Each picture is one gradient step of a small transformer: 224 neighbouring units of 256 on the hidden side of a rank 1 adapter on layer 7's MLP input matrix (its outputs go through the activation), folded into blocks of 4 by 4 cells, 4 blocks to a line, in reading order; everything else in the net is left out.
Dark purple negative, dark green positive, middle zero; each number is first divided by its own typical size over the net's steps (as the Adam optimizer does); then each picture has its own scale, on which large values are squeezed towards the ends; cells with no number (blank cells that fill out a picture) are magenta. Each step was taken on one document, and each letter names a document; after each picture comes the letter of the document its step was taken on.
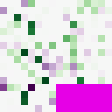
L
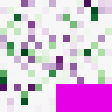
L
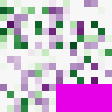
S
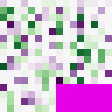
S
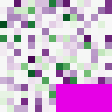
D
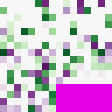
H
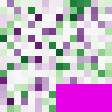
D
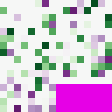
H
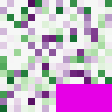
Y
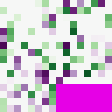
H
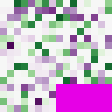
D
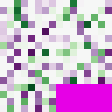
D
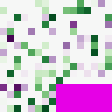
H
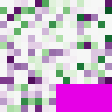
D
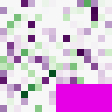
L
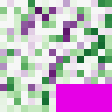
Y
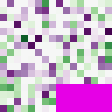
Y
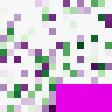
H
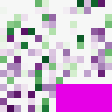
H
